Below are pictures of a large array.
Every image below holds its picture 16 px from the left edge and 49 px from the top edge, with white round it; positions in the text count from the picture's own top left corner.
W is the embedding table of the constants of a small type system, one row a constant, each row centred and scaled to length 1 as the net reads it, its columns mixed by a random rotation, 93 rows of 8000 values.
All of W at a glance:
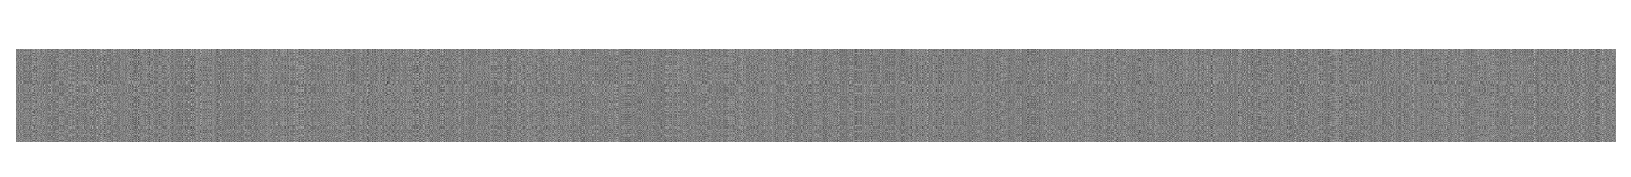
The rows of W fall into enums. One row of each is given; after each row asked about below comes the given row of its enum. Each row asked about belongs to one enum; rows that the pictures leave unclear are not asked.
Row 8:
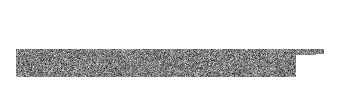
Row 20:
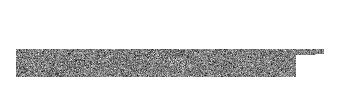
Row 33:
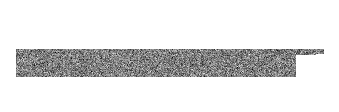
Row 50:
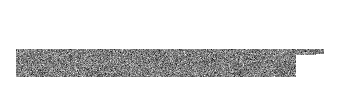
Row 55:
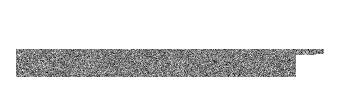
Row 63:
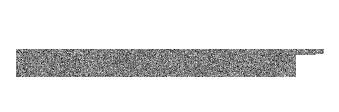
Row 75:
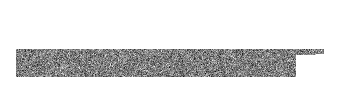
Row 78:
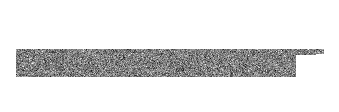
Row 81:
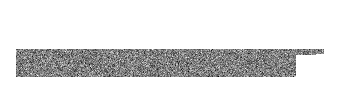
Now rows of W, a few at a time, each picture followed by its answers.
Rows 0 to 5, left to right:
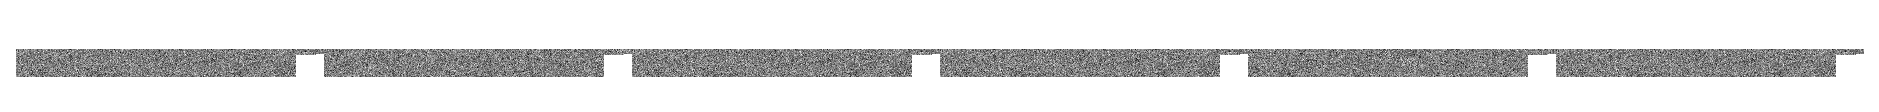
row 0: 50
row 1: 75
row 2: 50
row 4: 20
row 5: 50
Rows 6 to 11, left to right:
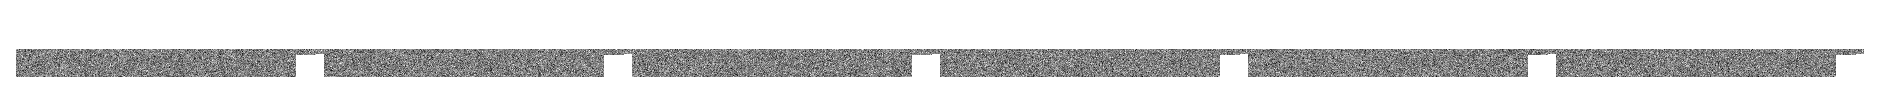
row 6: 75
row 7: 78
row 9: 81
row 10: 33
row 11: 81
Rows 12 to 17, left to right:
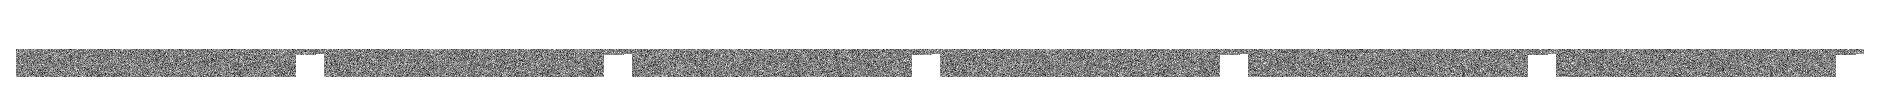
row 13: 8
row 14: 75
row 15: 8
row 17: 78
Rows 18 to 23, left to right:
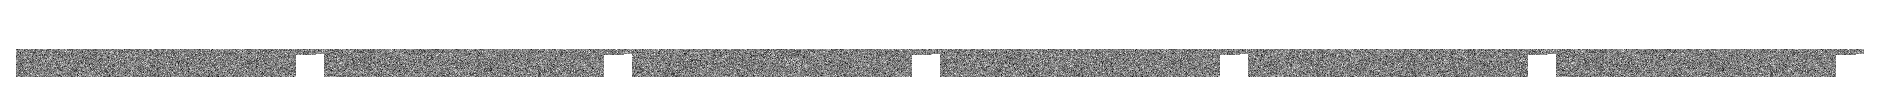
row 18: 81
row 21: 81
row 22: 75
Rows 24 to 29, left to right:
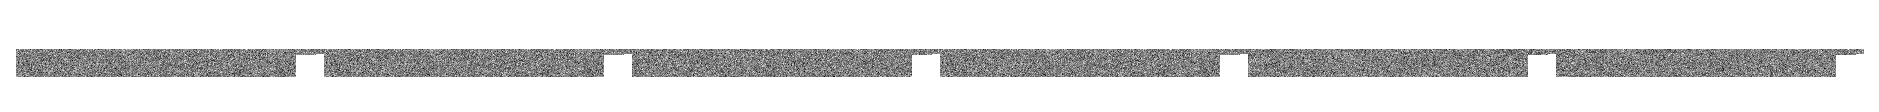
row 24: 8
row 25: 8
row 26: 81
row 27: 8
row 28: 33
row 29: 78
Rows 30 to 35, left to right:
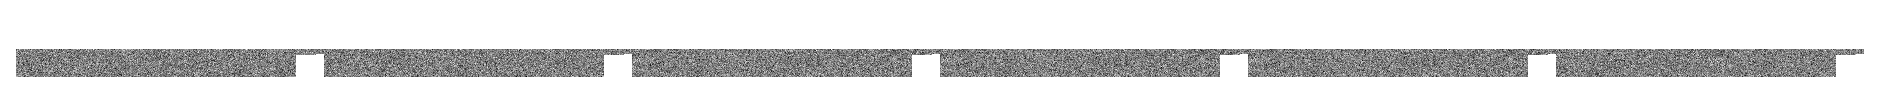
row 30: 8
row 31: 81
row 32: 33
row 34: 33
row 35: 20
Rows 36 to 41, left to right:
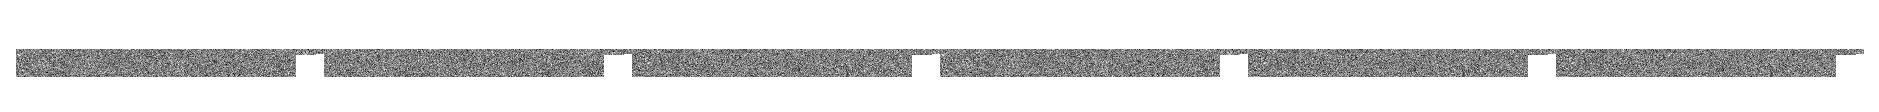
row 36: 55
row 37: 50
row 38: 78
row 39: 55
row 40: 78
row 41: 78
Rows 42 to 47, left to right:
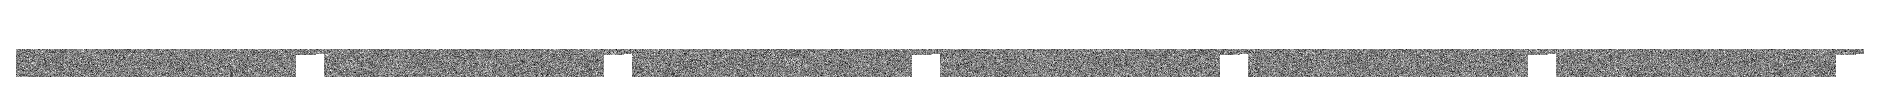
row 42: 78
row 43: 55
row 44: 20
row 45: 33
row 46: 63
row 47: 50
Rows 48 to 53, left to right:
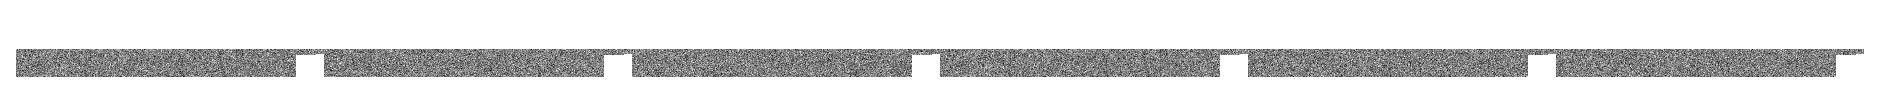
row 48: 75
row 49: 78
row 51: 75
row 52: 81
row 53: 81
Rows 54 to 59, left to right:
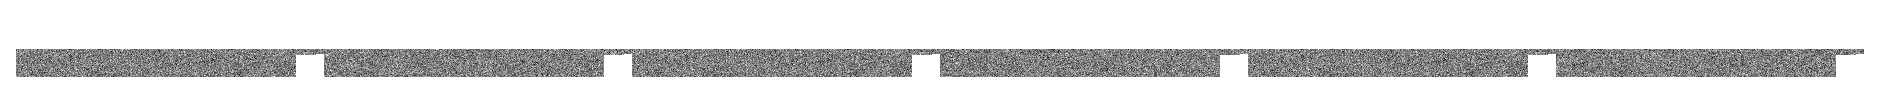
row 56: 50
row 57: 78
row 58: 50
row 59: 33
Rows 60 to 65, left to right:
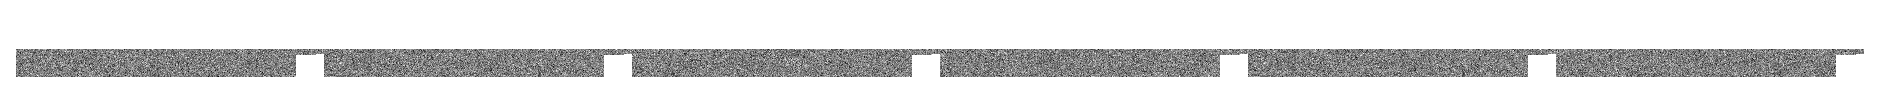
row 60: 81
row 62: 20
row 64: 78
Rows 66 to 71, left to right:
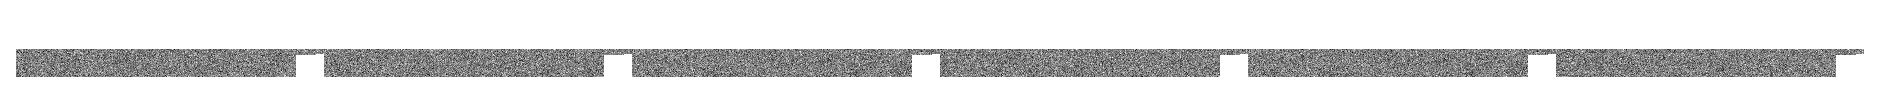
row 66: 63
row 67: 8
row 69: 81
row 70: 50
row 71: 78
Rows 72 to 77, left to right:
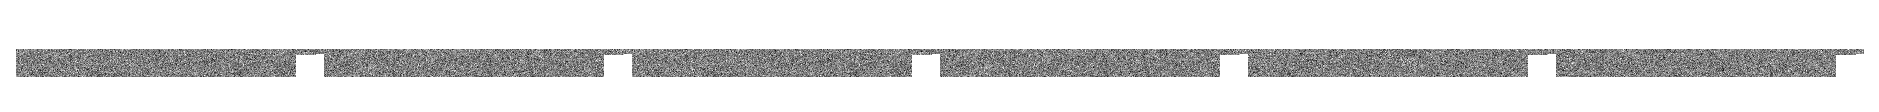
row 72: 50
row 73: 75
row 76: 20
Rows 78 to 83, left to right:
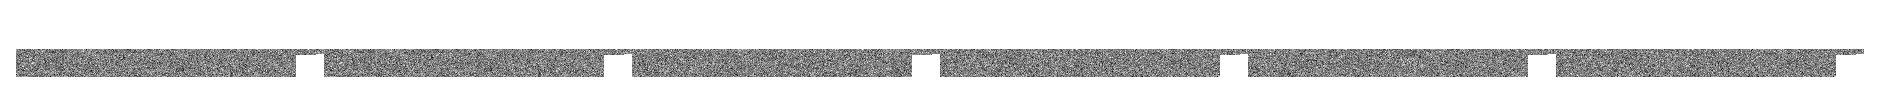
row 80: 8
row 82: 20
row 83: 81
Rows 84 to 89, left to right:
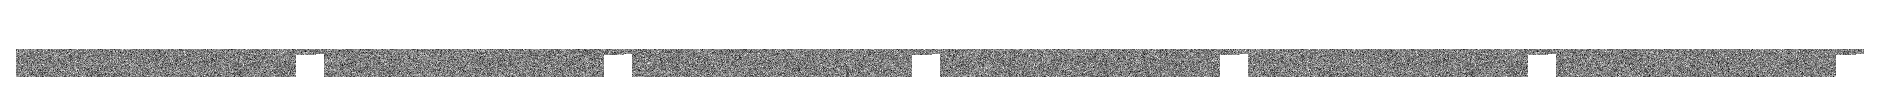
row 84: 50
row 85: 33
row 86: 78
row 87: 75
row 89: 81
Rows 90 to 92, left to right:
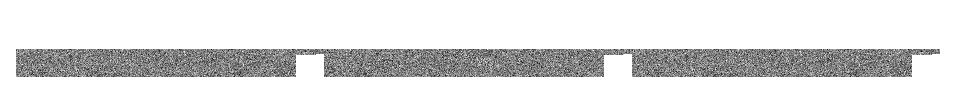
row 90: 50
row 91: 20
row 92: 50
